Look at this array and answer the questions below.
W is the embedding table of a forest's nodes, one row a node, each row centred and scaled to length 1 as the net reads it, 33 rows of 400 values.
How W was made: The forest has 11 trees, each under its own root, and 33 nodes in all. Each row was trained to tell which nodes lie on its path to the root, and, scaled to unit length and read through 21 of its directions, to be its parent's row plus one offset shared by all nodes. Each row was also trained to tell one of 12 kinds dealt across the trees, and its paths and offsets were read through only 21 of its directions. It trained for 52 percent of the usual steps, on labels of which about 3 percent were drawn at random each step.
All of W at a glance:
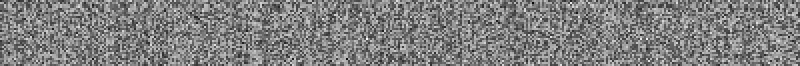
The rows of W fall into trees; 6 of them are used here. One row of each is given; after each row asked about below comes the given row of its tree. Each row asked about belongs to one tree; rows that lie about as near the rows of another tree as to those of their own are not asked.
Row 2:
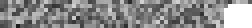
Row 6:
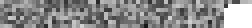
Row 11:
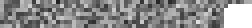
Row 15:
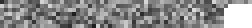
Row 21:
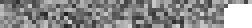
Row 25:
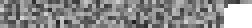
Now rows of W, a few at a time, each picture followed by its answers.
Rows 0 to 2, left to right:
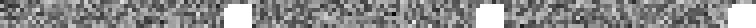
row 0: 11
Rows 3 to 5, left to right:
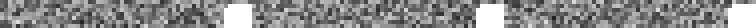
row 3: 2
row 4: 15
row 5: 21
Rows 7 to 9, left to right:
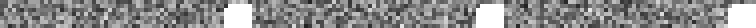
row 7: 2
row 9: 21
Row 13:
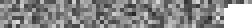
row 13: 25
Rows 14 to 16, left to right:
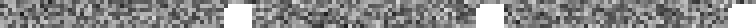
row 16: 6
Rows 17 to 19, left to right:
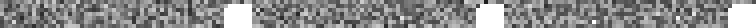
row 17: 11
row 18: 6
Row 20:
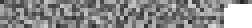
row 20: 21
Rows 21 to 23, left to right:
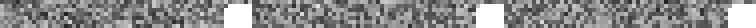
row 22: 2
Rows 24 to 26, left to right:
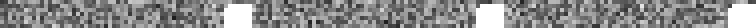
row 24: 2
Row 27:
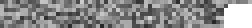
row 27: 15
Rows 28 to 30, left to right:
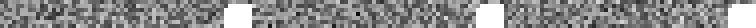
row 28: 15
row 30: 11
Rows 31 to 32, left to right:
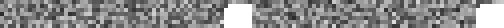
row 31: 15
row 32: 21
